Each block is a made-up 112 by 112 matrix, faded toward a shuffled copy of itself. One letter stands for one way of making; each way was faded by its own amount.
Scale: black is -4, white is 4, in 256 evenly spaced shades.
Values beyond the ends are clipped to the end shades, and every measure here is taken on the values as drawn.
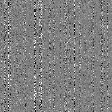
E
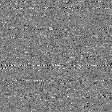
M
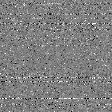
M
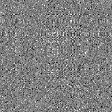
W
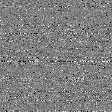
M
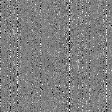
E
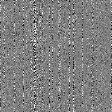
E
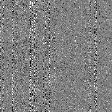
E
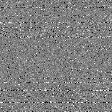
M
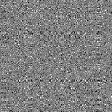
W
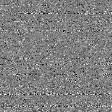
M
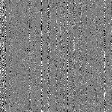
E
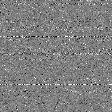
M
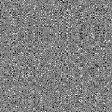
W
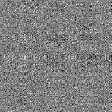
W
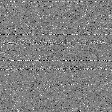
M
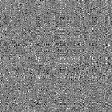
W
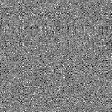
W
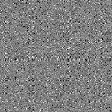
W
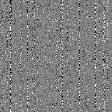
E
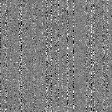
E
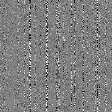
E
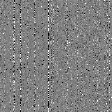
E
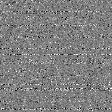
M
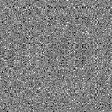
W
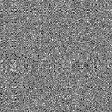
W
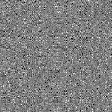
W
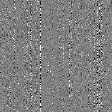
E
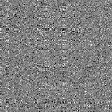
W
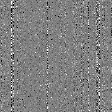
E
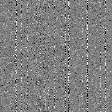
E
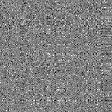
W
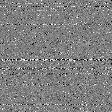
M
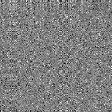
W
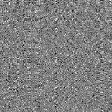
W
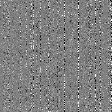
E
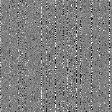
E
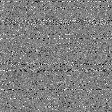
M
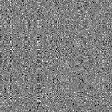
W
